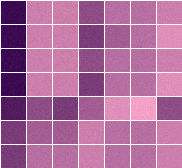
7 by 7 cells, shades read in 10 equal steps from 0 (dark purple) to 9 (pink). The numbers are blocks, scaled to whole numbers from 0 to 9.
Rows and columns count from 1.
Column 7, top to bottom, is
7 8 7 8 4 7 7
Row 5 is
1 4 3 5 8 9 4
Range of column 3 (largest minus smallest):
4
